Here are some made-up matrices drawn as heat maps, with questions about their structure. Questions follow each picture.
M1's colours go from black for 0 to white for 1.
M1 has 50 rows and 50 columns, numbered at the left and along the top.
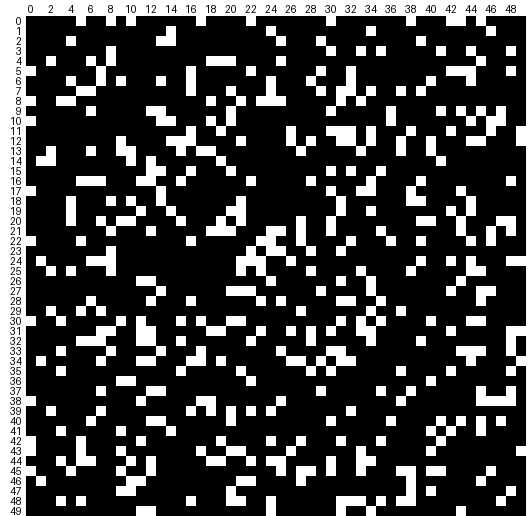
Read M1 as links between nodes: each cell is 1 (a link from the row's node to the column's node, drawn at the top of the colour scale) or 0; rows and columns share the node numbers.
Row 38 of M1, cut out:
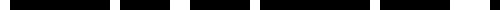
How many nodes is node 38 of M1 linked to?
10
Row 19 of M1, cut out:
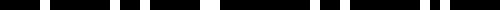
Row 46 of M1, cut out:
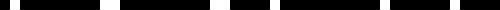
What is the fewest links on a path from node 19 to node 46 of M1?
2
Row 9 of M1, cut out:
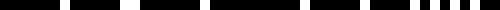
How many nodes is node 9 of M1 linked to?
10
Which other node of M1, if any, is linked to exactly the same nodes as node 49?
node 26
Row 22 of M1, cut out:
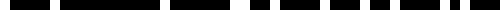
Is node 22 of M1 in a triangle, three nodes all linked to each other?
yes
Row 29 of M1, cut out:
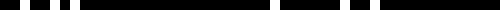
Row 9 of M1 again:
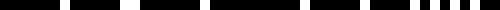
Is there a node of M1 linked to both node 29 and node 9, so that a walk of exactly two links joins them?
no
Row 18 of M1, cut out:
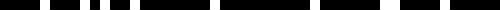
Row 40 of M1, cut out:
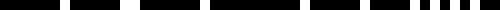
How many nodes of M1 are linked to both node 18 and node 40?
1
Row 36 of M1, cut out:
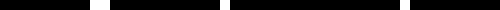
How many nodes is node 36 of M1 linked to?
4
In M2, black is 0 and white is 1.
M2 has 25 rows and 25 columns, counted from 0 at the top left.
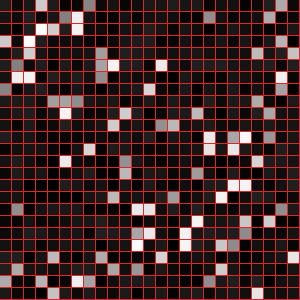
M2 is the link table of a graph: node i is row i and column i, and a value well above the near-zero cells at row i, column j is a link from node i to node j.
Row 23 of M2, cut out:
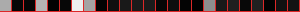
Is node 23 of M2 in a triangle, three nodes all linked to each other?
yes
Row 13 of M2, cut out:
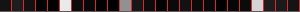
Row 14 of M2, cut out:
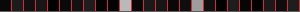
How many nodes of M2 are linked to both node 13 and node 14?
1
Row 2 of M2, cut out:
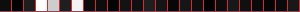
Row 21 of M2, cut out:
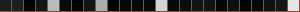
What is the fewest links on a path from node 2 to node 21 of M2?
2
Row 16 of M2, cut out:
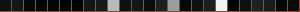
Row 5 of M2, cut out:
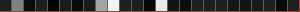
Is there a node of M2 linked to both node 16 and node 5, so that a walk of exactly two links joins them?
yes
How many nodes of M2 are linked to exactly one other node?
0
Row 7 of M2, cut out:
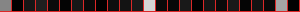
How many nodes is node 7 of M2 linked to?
3
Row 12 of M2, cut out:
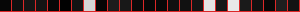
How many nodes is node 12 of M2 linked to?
3
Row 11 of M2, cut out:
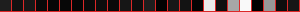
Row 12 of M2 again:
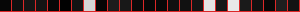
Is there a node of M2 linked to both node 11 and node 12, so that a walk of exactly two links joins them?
yes
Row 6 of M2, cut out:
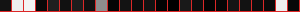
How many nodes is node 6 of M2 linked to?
4
